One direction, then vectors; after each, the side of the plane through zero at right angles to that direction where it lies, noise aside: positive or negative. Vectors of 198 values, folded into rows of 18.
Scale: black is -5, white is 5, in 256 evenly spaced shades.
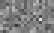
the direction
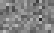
negative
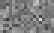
positive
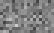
negative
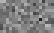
negative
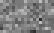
negative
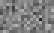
negative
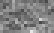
positive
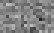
negative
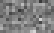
positive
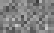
negative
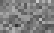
positive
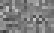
positive
